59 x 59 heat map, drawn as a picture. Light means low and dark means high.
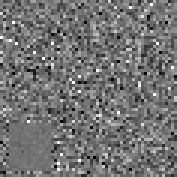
Calmest part: bottom left. Odd patch: calmer, in the bottom left. Stripes: none. Grain: fine. Slope: none. Mirror symmetry: none.
